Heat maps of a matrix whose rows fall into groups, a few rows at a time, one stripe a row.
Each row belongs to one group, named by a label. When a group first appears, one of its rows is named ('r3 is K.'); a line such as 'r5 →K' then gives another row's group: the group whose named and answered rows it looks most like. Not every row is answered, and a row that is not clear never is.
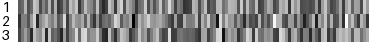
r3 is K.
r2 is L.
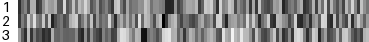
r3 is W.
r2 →K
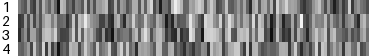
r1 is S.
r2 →L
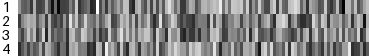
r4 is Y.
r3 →K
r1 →W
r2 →K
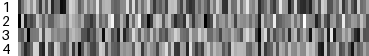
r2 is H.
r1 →K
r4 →W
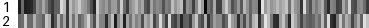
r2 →K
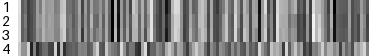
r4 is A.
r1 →S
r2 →S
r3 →S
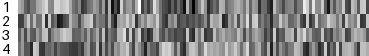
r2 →K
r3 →H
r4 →W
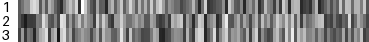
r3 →H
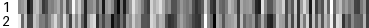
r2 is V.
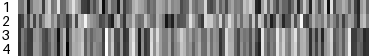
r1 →Y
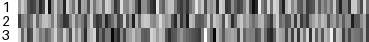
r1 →A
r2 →L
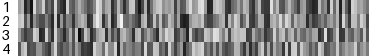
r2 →A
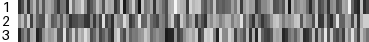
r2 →W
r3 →L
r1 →Y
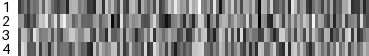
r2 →H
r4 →A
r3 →K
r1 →Y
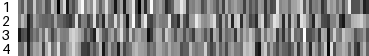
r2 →A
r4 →Y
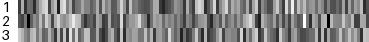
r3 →K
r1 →H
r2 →Y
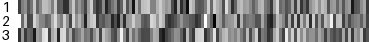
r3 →H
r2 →V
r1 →L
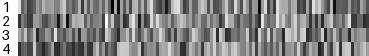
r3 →A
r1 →S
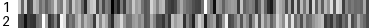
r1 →V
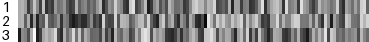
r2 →W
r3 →L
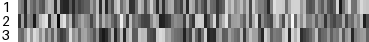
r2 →H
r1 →W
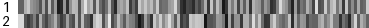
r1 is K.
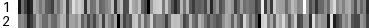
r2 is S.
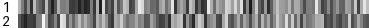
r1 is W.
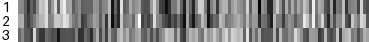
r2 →H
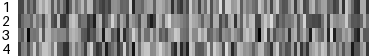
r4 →L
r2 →Y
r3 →Y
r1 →L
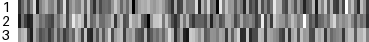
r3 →A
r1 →L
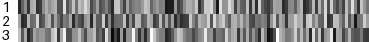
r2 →W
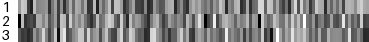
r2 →H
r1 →A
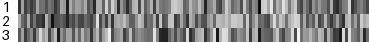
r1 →S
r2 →W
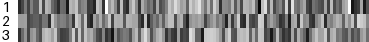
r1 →Y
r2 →A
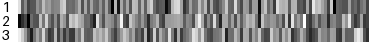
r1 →S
